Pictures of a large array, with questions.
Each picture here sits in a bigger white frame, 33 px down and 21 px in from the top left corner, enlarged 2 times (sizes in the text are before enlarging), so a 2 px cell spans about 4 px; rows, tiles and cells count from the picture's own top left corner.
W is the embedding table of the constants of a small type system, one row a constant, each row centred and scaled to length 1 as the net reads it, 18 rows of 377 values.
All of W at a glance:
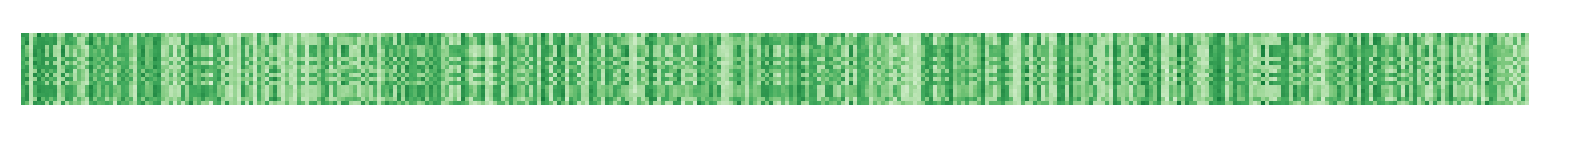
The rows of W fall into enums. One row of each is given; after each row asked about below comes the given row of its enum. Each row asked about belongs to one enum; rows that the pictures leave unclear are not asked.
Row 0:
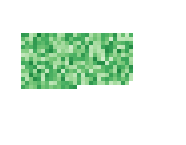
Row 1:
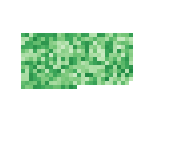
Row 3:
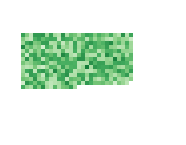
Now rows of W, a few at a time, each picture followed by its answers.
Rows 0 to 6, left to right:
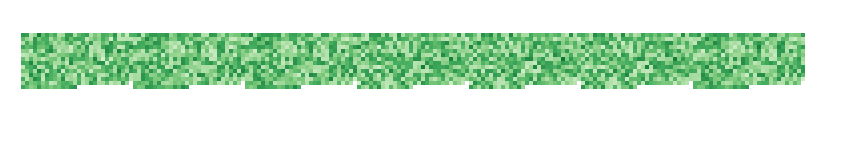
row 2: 1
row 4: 3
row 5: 3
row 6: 1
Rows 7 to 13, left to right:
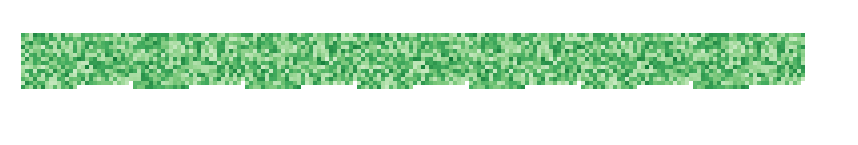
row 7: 3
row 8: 1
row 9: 0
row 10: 3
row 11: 0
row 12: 3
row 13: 1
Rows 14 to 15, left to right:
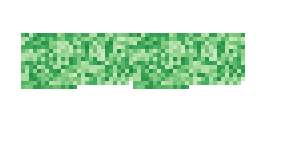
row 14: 1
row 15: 1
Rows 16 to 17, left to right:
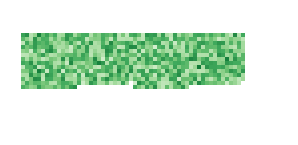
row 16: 0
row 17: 3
